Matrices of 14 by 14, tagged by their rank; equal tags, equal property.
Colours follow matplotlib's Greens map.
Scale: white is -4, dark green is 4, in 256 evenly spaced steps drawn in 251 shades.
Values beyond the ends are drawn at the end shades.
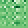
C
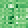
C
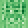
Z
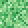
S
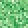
S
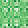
C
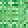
Z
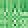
C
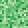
S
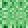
C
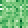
Z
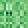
C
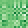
C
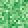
S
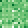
Z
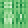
C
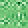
Z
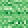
Z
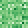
Z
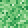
S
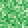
S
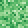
S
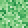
S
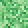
S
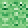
Z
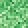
S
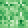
Z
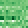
C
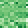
Z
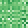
C
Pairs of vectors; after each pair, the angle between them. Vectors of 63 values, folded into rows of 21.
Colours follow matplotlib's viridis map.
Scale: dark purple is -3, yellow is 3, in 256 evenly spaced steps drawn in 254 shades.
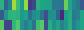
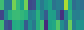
nearly parallel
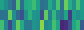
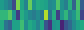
partly aligned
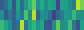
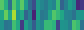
nearly opposite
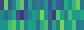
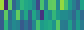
partly opposed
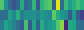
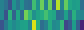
partly aligned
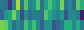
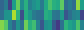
nearly parallel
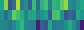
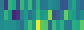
nearly opposite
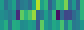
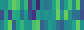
partly opposed
